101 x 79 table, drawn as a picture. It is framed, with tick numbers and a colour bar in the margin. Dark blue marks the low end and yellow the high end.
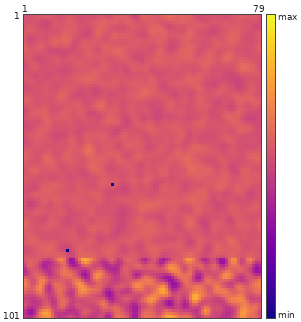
No single row or column stands out from its neighbours. Two lone cells stand out, each far lower than its neighbours. A horizontal seam about 80% of the way down splits the table, and the top part is calmer. There are no regular stripes. The field is mottled with small blotches. No overall slope runs across the table.
